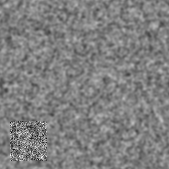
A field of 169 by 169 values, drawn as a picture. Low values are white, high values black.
The texture is blotchy. There is no overall slope. The bottom left is the roughest part. An odd patch, rougher than its surroundings, sits in the bottom left.
